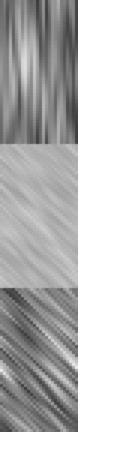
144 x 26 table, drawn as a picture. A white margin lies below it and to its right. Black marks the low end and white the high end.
The table splits into 3 rows of 1 panel. Panel 1,1: middling, streaked downward, strong in contrast. Panel 2,1: high, slanting down to the right, faint in contrast. Panel 3,1: middling, slanting down to the right, strong in contrast.
